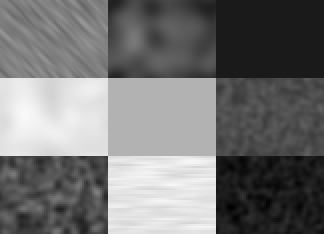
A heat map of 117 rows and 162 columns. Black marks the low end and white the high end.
It is made of 3 by 3 panels. Panel 1,1: middling, slanting down to the right, faint in contrast. Panel 1,2: low, smooth. Panel 1,3: very low, flat. Panel 2,1: very high, smooth, faint in contrast. Panel 2,2: high, flat. Panel 2,3: low, blotchy, faint in contrast. Panel 3,1: low, blotchy. Panel 3,2: very high, streaked across, faint in contrast. Panel 3,3: very low, blotchy, faint in contrast.
